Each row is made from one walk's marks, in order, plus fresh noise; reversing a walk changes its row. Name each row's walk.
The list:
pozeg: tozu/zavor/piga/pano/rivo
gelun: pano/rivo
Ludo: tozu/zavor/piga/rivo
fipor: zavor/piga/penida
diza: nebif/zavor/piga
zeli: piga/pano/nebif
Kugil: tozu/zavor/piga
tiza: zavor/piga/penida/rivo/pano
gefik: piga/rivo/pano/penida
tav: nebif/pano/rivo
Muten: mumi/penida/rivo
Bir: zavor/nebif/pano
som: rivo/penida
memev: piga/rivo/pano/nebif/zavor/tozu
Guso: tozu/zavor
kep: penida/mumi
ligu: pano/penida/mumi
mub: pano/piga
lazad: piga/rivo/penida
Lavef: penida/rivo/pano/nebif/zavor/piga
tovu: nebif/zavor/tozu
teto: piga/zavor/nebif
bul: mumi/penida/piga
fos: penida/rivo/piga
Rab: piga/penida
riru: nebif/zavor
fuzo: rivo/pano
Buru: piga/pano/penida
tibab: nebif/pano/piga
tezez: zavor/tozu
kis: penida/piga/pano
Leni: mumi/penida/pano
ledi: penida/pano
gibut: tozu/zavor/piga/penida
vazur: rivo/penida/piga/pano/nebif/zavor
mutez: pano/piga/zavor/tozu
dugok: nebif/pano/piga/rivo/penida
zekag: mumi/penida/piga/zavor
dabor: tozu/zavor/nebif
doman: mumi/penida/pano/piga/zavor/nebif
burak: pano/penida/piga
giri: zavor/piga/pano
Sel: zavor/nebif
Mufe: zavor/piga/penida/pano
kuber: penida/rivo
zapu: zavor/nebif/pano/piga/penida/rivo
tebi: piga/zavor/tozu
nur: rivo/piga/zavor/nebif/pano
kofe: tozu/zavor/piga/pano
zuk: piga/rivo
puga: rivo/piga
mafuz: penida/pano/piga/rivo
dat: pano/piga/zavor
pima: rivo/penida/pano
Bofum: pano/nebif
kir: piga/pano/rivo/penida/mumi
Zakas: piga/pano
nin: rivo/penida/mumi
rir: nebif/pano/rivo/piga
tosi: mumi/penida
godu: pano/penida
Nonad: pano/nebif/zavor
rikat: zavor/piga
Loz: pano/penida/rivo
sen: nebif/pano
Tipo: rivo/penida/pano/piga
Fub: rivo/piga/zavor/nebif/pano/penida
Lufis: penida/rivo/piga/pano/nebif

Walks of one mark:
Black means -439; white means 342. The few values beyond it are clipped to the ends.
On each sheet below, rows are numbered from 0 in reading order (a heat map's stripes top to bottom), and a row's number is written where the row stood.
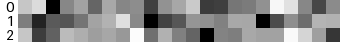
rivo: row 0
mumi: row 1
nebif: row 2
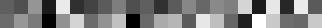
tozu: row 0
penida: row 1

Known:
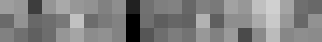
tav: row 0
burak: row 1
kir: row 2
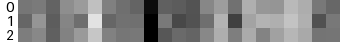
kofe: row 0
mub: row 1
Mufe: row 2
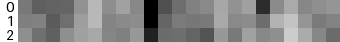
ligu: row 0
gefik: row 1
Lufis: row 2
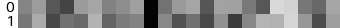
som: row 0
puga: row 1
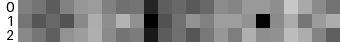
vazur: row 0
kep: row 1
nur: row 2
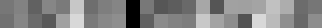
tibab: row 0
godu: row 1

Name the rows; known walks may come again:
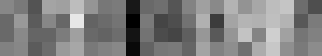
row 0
Bir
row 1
mub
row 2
Kugil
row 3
dugok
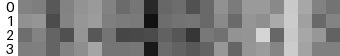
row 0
vazur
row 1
mafuz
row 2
Guso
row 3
Lavef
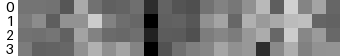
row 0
tebi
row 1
giri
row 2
mutez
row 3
ligu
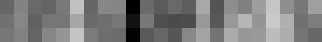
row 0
bul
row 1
diza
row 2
kofe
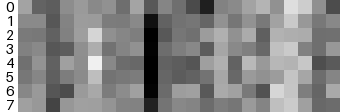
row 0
Sel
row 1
zapu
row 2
Leni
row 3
lazad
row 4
Zakas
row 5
Tipo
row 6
som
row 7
tav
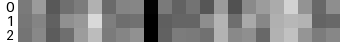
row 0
fos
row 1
kis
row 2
gefik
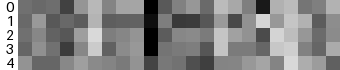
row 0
tosi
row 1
rikat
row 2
godu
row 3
Rab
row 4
dabor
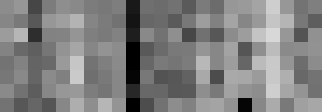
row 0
Ludo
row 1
nur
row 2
zuk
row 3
kir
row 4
Buru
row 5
tibab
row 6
doman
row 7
kep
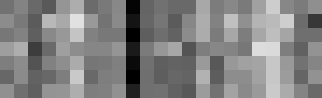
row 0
gibut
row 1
sen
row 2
Mufe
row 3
kuber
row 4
rir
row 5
burak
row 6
Lufis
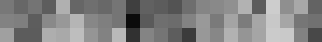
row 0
tovu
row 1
tiza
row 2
Bofum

